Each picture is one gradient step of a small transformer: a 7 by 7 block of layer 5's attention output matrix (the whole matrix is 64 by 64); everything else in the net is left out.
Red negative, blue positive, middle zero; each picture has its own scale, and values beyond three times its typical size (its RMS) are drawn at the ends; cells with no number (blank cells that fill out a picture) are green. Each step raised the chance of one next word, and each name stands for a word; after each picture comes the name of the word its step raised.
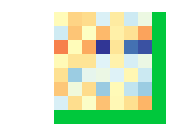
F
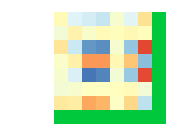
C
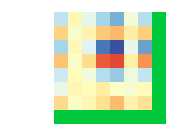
C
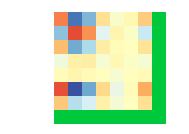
F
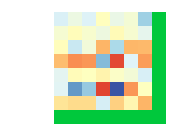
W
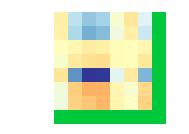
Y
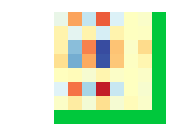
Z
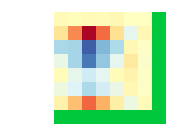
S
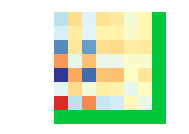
C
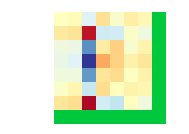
S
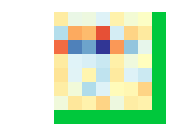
F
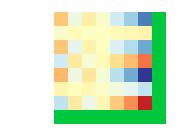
C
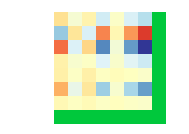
F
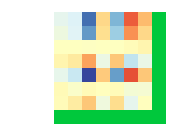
Y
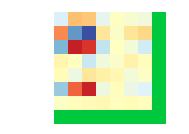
F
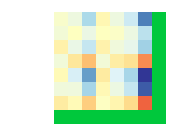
C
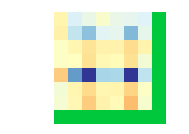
Y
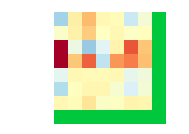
Z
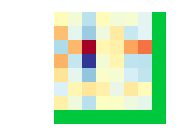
W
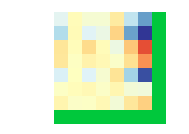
Y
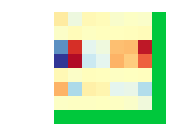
Z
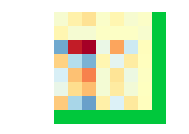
C
